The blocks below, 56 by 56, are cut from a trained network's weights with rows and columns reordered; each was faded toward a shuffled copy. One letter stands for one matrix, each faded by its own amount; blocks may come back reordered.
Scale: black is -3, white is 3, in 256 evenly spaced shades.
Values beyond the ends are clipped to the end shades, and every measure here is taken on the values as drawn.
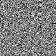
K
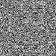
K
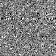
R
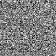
K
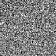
K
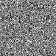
R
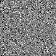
R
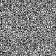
K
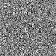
K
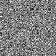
K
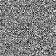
K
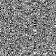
K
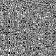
R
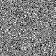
R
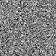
K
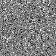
R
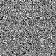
K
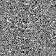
R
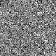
K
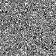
R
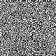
K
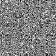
K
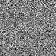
K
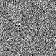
K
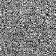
K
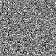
K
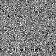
R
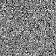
K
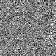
K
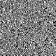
R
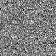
K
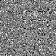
R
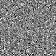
R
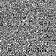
R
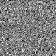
K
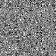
R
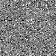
R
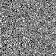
R
